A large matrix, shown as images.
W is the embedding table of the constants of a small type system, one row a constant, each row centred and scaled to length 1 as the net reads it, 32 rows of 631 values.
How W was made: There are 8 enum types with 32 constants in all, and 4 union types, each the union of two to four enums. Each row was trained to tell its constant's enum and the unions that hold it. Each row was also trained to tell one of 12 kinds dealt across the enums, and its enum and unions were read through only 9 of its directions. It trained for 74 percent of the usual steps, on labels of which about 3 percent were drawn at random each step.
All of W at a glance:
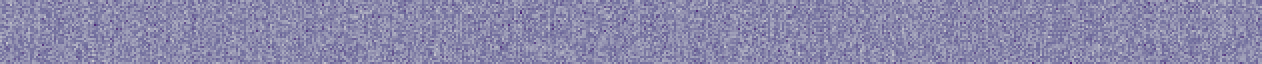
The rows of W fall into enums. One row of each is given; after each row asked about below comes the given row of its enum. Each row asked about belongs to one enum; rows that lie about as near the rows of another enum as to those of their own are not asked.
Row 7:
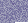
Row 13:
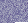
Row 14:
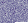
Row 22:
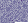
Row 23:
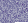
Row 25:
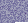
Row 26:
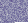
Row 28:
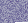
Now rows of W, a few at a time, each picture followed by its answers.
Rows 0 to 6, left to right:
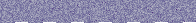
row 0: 28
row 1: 13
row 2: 7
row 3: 23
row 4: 13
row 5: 26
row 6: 26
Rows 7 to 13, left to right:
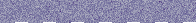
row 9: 28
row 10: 25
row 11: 13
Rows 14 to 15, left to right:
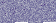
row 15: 28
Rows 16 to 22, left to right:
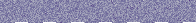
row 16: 7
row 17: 13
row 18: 7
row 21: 26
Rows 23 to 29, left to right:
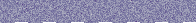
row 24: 22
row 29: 25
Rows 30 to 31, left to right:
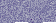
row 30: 25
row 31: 7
